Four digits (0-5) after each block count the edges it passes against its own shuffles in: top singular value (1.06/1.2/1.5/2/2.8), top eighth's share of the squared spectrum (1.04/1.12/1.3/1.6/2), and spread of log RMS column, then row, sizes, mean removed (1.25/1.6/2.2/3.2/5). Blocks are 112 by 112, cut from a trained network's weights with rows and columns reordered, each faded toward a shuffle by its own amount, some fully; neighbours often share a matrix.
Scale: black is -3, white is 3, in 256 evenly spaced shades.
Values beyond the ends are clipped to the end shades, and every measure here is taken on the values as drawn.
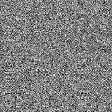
4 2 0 2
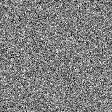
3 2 0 0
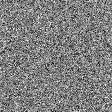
0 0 0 0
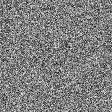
0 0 0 0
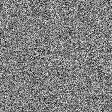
0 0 0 0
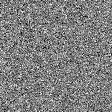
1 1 0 1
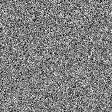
1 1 0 0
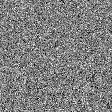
2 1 0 0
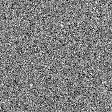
0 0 0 0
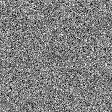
0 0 0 0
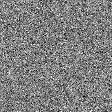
1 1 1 0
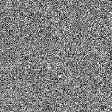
3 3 2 2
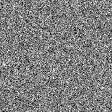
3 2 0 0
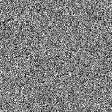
3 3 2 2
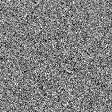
2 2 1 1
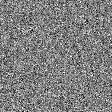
1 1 0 0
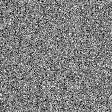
1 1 0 0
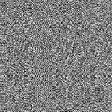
4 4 2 2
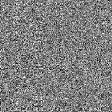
3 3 2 2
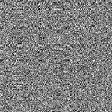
4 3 2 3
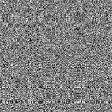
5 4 2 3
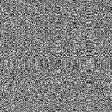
5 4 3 3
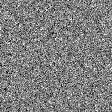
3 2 0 0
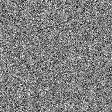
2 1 0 0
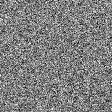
3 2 0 0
